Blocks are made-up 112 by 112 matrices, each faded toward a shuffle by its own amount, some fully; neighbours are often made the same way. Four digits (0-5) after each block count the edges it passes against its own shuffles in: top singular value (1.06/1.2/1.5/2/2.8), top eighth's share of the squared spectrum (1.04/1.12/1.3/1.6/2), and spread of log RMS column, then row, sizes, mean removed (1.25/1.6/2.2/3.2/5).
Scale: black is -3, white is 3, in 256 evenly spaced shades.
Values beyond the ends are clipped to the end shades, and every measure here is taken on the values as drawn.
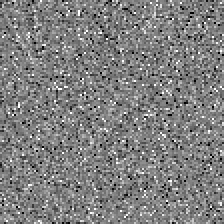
0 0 0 0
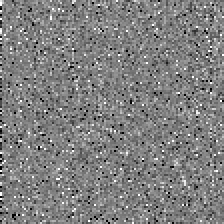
2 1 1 0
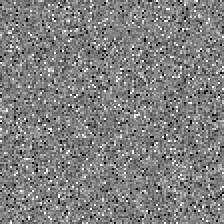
0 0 0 0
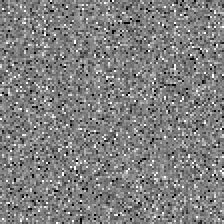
0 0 1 0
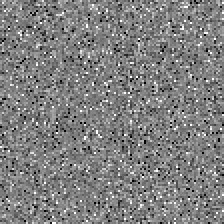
0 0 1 0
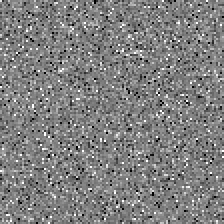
0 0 0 0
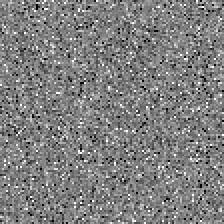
0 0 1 0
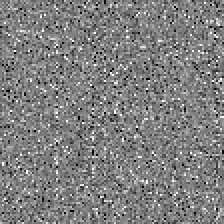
1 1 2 0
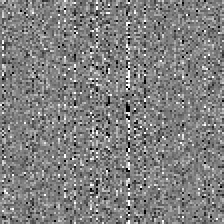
2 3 4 0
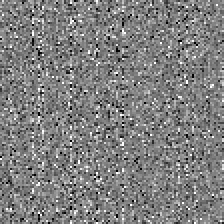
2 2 3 0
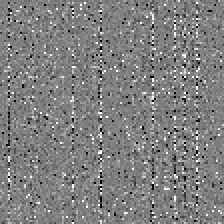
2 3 3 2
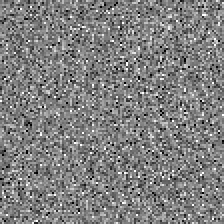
0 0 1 0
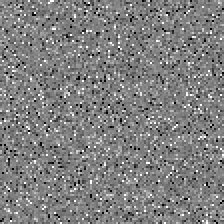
0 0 0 0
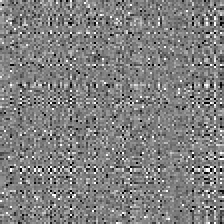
5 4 3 3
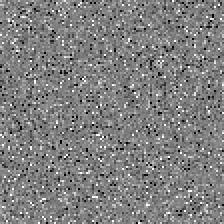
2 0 0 0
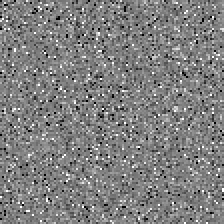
3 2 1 0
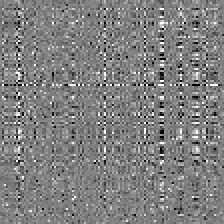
5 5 4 4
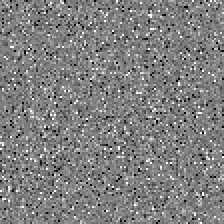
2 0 0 0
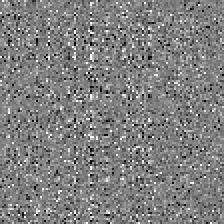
4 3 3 2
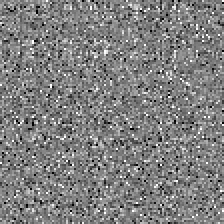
4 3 1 2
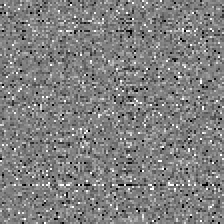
4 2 0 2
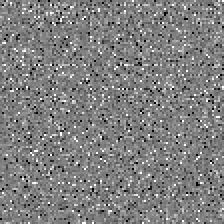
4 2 0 2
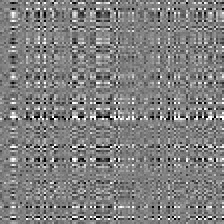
5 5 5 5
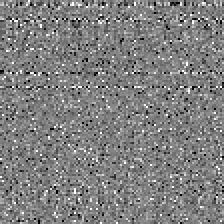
4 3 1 3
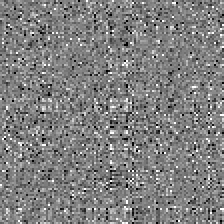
4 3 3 3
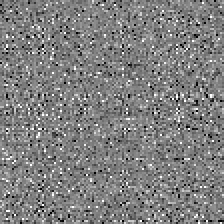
4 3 2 2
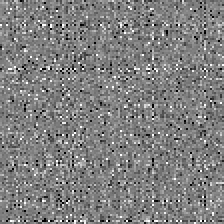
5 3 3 3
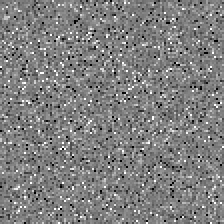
2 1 0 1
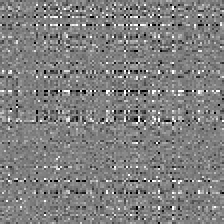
5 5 3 4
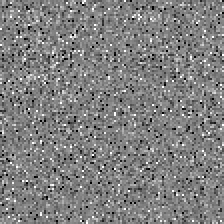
3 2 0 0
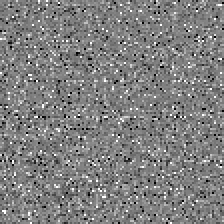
3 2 0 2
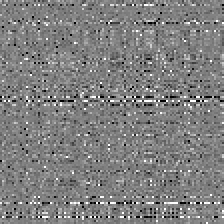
5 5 2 4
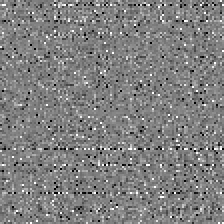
4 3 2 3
